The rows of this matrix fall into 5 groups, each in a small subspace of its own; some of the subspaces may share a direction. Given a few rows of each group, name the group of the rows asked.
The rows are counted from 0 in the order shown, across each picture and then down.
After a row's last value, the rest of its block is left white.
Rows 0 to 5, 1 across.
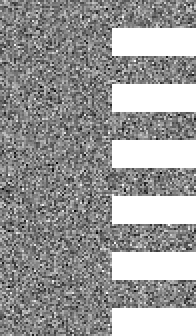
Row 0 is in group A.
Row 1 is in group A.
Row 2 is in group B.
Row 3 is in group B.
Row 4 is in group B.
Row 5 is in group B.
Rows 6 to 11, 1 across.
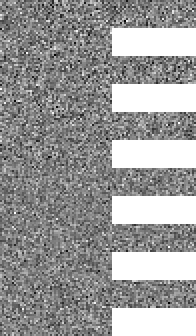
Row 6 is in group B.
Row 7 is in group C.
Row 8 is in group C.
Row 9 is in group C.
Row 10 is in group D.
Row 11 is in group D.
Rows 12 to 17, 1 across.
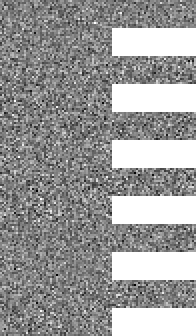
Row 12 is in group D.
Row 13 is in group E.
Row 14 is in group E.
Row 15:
A
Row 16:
C
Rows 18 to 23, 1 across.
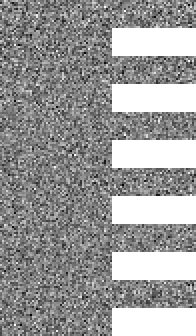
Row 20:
B
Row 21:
B
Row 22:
E
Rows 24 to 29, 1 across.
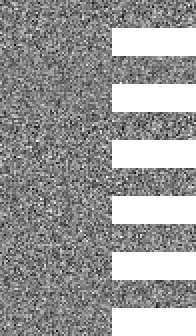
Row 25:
D
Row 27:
A
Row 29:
D
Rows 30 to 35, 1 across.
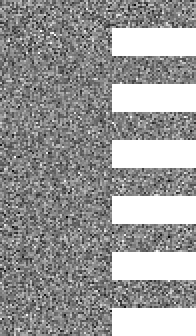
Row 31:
D
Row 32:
C
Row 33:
E
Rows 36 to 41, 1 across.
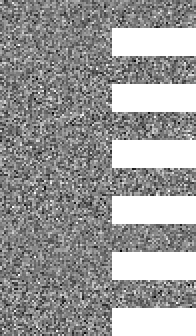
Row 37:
A
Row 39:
D
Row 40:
D
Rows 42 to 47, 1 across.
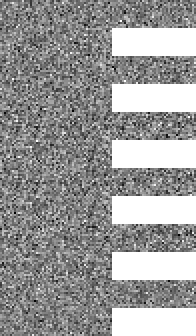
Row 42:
B
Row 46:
B
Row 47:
B
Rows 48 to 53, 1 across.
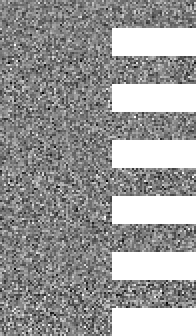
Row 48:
E
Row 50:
A
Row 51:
B
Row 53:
A
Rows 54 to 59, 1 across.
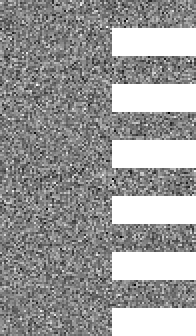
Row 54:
B
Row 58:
E
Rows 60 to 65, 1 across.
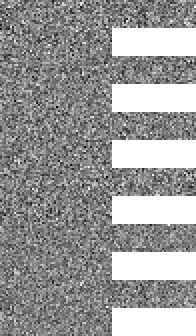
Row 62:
B
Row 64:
B
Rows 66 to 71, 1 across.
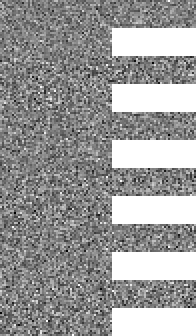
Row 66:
B
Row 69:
E
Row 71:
C
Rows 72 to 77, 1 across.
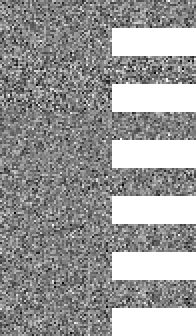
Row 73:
A
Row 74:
D
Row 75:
A
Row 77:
B
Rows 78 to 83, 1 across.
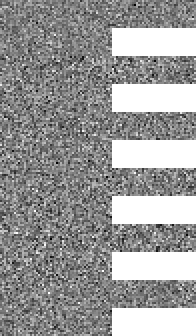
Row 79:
C
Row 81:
A
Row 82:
D
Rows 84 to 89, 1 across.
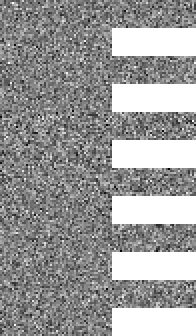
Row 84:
B
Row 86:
B
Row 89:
A
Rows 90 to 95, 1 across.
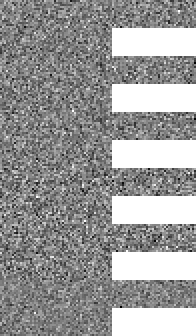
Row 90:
D
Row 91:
C
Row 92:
C
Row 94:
A
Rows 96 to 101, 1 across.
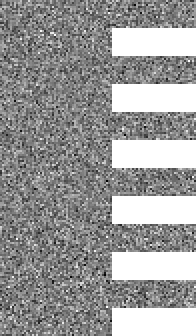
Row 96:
A
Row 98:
B
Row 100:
B
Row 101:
C
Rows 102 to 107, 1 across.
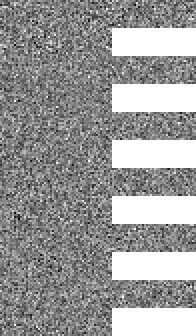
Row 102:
A
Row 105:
B
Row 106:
A
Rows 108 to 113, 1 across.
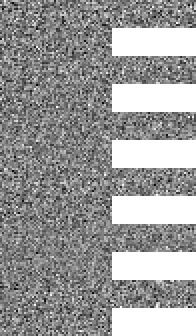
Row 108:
B
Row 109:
D
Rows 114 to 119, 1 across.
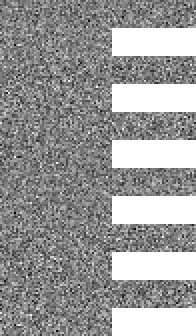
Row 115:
E
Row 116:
C
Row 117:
E
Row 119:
C
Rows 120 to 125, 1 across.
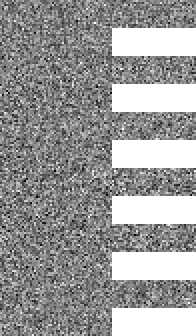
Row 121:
E
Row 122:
E
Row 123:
C
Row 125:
B
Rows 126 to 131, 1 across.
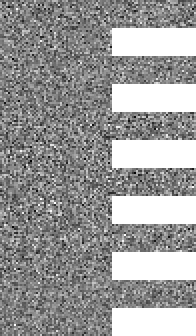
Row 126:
B
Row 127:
E
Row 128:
A
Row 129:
A
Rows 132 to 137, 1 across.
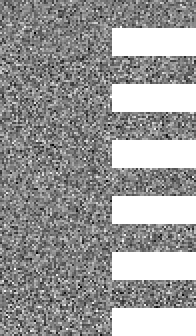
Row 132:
D
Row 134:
A
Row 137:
E
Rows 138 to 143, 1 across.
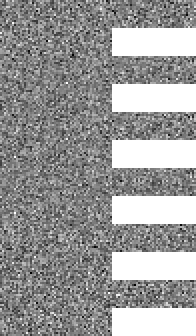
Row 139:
D
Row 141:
E
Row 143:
A
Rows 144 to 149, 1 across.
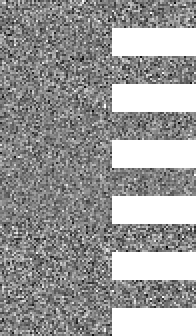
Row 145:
B
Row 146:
C
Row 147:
C
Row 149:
B
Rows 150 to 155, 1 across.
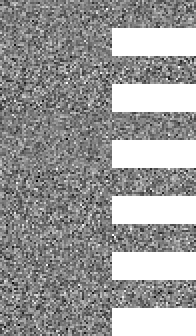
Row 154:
C
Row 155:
E
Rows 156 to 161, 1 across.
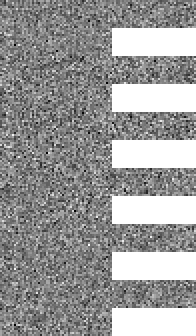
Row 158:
C
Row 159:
B
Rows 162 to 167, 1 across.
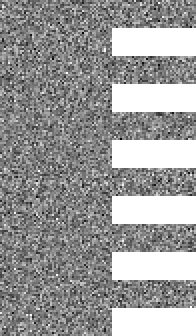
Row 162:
B
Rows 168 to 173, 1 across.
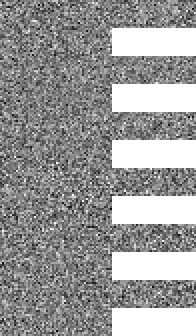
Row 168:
B
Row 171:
B
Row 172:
B
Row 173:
B
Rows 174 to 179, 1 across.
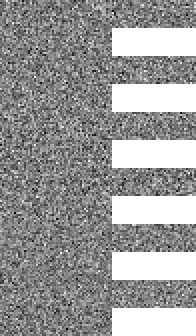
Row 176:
D
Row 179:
E
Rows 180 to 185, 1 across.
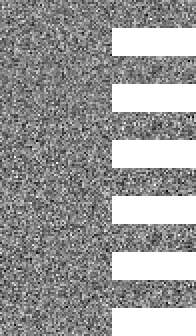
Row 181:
D
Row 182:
E
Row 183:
A
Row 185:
D
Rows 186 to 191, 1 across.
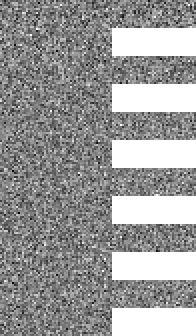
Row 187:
D
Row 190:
D
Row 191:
E
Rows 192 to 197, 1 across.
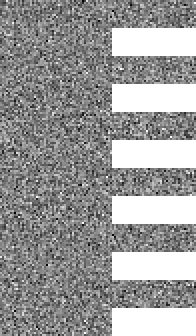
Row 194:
B
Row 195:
E
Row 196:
C
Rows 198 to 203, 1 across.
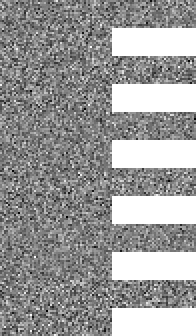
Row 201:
E
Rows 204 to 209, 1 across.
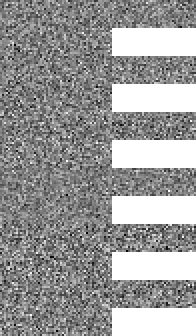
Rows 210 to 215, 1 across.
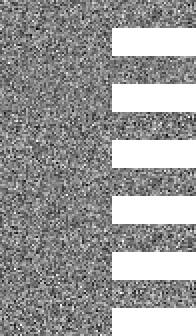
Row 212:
A
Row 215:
E
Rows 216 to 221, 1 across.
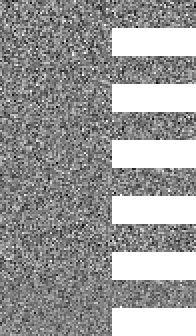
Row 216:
C
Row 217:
D
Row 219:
D
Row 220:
C
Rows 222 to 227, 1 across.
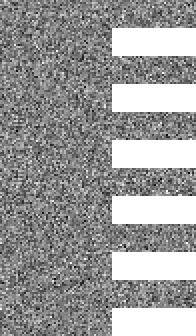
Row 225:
A
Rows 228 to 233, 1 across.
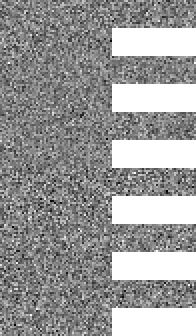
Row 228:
B
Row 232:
E
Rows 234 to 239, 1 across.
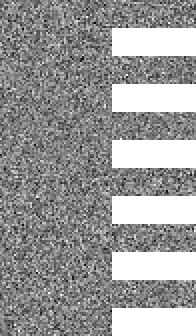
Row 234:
D
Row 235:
B
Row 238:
C
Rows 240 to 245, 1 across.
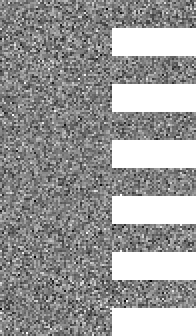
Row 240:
E
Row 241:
B
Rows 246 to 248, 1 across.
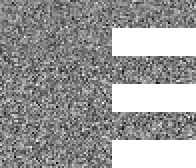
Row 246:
D
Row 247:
D
